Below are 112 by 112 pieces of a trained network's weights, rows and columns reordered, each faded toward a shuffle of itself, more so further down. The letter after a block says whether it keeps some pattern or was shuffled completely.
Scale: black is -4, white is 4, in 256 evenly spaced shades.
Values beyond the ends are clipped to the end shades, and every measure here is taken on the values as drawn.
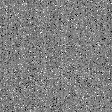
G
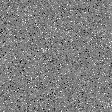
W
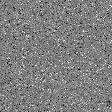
W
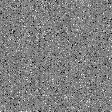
G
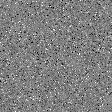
W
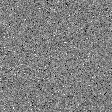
W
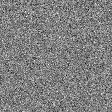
W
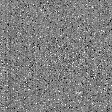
G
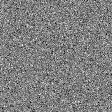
W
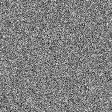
G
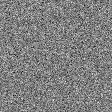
W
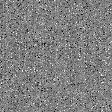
G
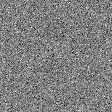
W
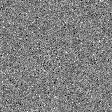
W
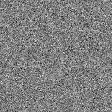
G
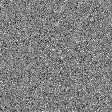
G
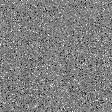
G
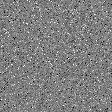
W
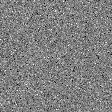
W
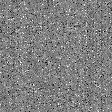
G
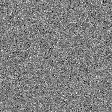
W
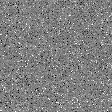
G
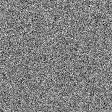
W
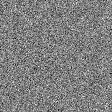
W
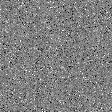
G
